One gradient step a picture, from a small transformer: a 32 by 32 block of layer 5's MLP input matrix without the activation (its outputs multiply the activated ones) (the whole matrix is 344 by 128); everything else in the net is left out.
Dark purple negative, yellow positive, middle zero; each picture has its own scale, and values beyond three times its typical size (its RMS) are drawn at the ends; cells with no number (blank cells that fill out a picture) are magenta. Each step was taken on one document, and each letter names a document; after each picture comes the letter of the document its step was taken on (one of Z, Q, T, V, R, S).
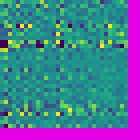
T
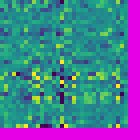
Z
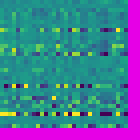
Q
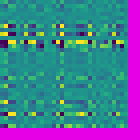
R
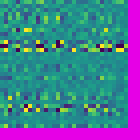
T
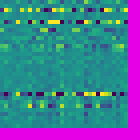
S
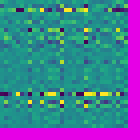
S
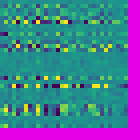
T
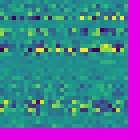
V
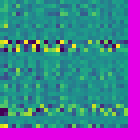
T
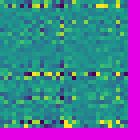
Z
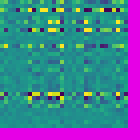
S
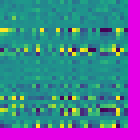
Q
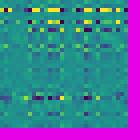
S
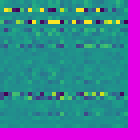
S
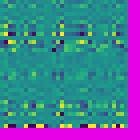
R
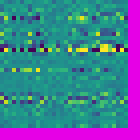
V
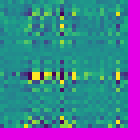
Z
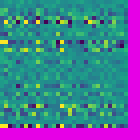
T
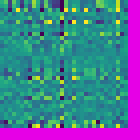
Z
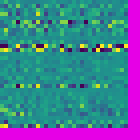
T
